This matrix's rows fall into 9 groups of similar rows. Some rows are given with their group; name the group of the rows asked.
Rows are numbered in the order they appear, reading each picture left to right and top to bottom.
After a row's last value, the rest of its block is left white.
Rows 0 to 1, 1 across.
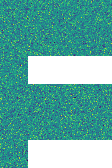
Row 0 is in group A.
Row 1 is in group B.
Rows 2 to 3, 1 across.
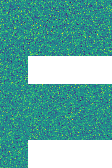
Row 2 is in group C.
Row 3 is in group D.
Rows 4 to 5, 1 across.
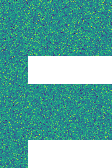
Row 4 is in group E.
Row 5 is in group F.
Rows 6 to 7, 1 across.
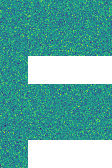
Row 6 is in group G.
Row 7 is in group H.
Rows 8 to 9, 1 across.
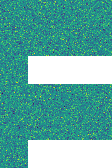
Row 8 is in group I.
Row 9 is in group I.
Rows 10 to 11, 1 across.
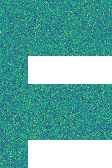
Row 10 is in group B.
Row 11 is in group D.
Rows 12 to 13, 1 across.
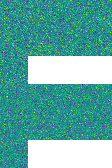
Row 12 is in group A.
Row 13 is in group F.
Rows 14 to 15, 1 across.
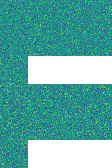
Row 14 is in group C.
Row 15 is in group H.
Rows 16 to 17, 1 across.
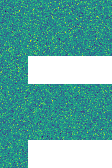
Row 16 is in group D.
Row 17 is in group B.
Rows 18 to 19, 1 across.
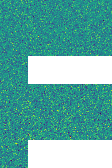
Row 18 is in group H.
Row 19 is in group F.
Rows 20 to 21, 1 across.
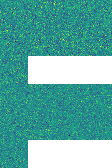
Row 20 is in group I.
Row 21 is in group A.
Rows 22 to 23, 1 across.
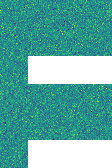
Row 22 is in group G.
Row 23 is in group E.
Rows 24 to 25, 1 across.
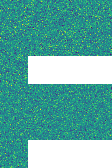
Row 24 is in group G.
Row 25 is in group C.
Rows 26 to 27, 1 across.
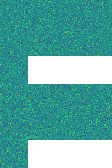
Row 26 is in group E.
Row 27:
H
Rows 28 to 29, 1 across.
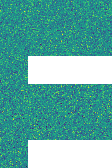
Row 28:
G
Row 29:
D
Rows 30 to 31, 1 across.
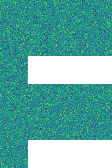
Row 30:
F
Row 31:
G
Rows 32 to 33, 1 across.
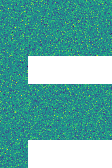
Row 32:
G
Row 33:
C
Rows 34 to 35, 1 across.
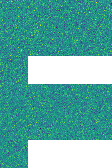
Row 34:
C
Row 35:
H
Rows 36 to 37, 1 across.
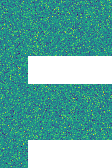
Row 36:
D
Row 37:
B
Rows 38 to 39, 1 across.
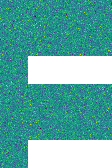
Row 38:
C
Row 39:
H
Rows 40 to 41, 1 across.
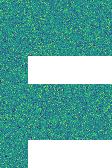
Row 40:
H
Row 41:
I
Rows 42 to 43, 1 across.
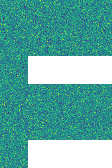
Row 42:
I
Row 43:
A
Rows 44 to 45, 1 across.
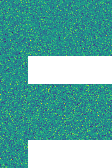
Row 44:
H
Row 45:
G
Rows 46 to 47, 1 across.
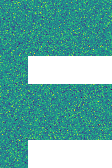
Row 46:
I
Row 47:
E
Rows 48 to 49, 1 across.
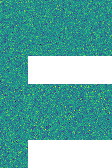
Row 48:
H
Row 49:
D
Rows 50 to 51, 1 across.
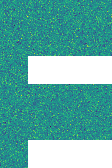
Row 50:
A
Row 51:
E
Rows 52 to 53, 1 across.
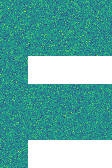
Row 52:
G
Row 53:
D
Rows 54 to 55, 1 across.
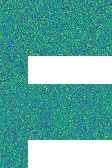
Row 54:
C
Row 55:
F
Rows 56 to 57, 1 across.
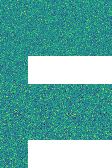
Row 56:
G
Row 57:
F
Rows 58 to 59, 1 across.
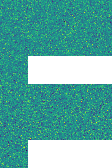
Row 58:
G
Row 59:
H
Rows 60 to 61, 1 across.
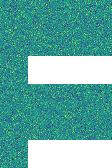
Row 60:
C
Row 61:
D
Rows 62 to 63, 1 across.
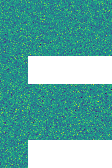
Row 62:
H
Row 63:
E
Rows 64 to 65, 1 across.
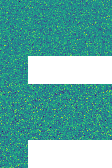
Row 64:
F
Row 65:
C
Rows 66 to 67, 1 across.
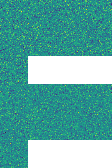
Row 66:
C
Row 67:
C
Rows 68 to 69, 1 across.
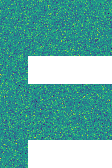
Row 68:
G
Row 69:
F
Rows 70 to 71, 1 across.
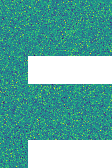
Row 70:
G
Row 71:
I
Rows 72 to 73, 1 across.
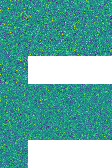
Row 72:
G
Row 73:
F
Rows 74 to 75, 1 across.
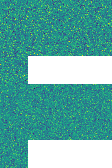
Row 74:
A
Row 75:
F
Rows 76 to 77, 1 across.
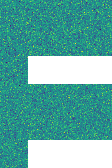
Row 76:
F
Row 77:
F
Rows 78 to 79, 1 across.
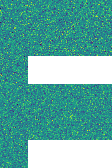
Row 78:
G
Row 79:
B
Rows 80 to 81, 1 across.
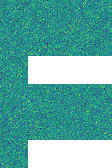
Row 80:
E
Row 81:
H
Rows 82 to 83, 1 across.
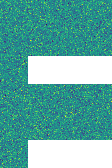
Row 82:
H
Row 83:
D
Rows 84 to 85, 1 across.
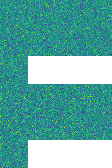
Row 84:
F
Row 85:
B
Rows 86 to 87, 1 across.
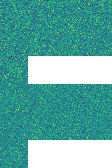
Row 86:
E
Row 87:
E
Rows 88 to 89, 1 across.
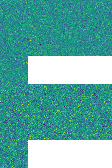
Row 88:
H
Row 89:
F
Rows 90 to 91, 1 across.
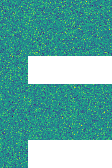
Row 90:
D
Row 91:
B
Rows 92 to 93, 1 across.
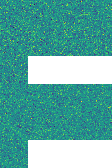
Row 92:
F
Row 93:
A
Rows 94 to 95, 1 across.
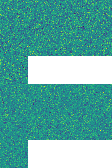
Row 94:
B
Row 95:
I
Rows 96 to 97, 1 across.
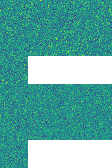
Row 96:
G
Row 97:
A
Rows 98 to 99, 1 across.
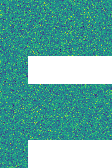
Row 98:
B
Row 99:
C
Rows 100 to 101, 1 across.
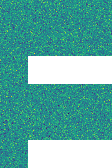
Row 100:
I
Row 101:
F
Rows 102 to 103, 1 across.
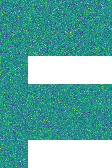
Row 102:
D
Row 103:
A
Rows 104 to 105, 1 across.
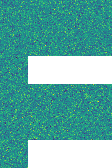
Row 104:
D
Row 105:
E
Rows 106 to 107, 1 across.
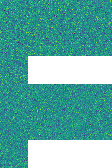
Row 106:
A
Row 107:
C
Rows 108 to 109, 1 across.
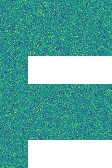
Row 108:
I
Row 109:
C
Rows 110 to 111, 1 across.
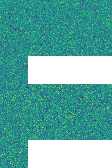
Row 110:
F
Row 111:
D
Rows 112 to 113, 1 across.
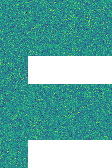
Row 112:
B
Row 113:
D
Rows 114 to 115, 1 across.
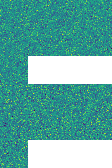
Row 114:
G
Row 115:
H
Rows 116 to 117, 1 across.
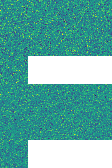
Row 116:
G
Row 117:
G
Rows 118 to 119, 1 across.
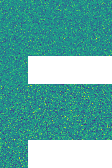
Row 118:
H
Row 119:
B
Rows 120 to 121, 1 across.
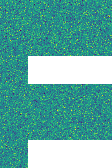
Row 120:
F
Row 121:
F
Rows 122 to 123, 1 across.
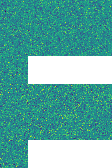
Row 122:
D
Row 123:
G
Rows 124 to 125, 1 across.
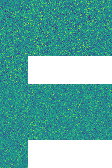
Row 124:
D
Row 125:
E
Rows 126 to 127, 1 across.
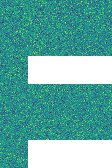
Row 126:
D
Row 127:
I
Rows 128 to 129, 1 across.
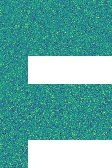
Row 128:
E
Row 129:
B
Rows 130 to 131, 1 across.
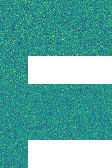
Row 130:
I
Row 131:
F
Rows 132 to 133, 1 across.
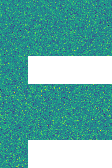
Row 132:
B
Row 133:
I
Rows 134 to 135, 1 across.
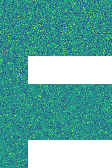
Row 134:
B
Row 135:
I
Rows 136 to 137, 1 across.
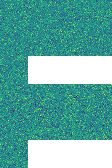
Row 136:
G
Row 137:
B
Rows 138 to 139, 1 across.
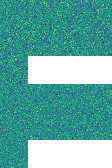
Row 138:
F
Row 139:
C
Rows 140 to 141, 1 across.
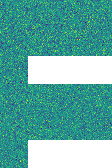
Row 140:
B
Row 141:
A
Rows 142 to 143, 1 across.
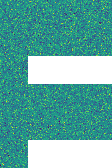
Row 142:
B
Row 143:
H
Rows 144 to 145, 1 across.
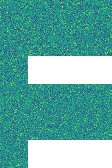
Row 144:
F
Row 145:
C
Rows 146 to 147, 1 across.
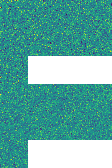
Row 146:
C
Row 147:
G
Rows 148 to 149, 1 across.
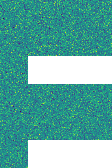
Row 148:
I
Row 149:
E
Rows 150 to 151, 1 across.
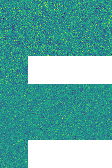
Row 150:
I
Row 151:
G
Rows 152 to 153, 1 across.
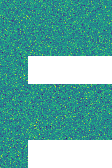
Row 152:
A
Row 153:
D
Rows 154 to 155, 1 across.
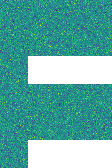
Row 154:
C
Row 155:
A
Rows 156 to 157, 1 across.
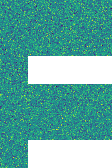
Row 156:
B
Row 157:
G
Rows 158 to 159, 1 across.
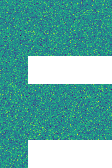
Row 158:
F
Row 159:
E
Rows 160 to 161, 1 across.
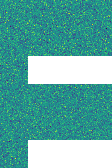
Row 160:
F
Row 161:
D
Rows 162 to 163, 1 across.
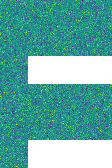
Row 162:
F
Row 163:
I
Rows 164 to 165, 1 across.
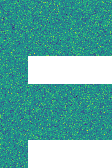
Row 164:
I
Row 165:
B
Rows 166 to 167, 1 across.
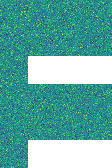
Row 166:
G
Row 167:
C
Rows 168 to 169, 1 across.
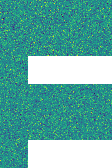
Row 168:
I
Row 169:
F
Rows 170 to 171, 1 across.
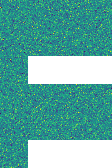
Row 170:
C
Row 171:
C
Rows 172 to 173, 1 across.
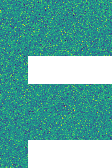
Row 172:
G
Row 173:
G
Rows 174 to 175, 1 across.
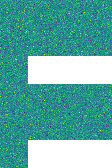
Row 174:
F
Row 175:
I
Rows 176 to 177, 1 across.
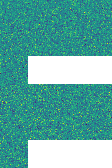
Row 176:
B
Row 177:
I
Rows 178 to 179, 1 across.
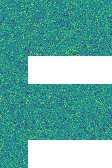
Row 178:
G
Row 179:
A
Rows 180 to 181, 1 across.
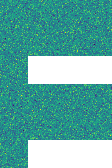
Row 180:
E
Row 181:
C
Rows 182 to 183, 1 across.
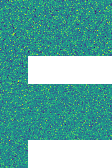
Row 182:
C
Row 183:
G
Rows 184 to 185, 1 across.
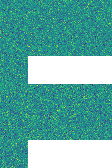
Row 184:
A
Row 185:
F
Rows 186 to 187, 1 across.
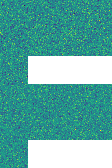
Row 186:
B
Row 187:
I
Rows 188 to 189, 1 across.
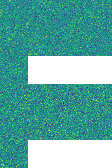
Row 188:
E
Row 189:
G
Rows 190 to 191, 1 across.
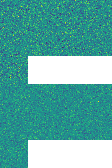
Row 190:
D
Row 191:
E
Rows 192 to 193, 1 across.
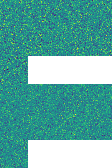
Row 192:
H
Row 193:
G
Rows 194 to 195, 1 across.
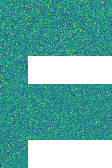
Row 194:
G
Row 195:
H
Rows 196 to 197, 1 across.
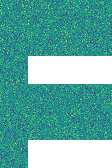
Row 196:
G
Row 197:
F
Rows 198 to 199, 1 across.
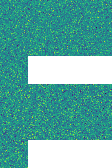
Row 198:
E
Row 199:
E
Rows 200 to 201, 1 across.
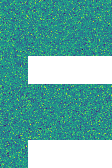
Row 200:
A
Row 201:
H
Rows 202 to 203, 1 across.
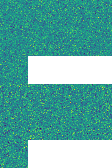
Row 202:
E
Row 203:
H
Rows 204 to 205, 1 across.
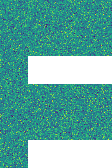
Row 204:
B
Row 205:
B
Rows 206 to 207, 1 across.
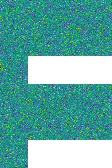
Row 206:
C
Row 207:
I
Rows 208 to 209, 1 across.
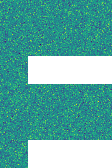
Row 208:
H
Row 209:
E
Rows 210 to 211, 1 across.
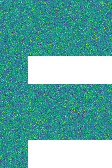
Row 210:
H
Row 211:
D
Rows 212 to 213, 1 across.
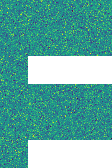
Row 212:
G
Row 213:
D
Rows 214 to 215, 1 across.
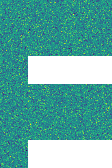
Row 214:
B
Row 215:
H
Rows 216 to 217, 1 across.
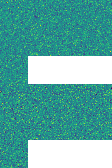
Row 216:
C
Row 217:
C
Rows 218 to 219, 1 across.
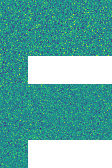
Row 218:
B
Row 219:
H
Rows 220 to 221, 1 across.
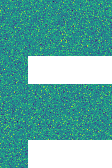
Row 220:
G
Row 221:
I
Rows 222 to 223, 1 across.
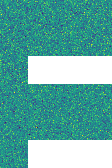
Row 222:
B
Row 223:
I
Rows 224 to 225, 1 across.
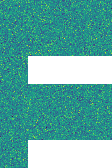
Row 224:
H
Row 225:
D
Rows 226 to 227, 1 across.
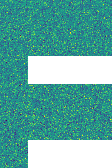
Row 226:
F
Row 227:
F
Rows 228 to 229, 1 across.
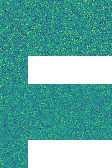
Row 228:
B
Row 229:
H
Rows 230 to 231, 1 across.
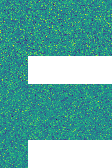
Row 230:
A
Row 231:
E
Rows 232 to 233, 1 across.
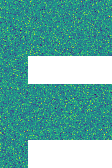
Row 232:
F
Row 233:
B
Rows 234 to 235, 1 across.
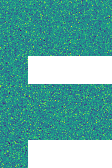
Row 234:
F
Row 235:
H
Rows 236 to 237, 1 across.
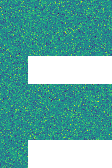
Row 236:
D
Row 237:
E
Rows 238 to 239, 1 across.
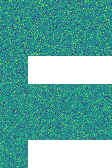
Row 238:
C
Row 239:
I
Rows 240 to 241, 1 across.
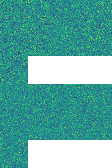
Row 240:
H
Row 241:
B
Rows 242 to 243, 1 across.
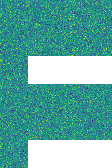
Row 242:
B
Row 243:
B
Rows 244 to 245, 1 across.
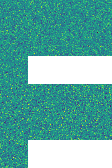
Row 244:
I
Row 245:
G
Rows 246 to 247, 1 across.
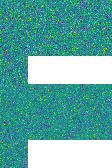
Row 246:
B
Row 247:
F
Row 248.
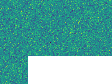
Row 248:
E
